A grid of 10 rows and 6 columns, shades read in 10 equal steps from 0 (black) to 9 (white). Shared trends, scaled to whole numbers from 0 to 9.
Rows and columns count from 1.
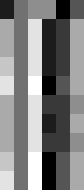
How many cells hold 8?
8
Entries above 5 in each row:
0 3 3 3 3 2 3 2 3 3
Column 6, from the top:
3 6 6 6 6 5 6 5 6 6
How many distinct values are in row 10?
6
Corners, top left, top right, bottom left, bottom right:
1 3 8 6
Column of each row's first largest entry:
3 3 3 3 3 3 3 3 3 3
